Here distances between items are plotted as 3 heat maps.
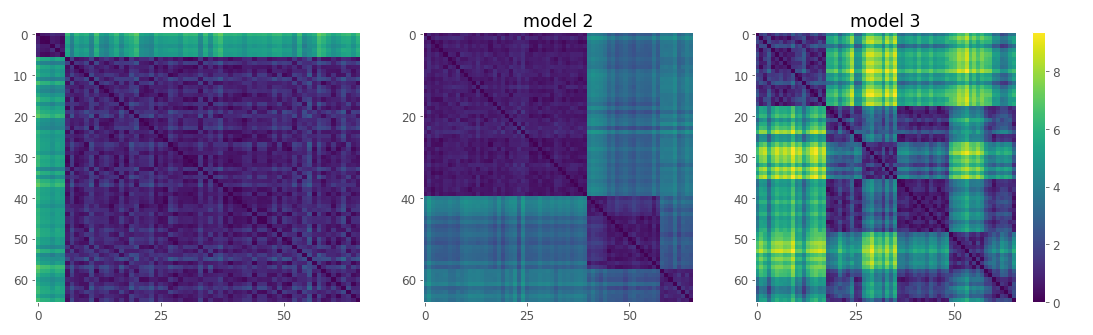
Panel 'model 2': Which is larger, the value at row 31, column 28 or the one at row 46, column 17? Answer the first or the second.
the second
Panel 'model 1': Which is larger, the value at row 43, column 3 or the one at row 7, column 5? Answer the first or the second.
the first
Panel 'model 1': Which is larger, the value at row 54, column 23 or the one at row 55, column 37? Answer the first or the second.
the second
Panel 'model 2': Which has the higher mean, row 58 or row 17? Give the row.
58
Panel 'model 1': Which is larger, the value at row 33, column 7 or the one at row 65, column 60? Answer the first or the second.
the second
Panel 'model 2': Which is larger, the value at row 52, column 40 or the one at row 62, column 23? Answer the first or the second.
the second
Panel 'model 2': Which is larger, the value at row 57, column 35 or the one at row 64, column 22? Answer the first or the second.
the second
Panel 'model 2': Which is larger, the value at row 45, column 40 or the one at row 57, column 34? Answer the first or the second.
the second
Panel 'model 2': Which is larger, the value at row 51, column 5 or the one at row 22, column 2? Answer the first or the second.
the first
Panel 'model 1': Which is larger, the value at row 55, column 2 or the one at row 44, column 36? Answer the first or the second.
the first
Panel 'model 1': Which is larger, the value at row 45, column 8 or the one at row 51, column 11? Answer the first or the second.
the second
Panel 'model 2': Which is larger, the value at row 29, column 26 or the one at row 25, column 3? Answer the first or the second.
the second
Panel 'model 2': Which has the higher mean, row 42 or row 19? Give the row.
42
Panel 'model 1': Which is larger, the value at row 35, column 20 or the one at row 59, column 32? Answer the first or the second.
the first
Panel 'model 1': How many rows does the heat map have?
66
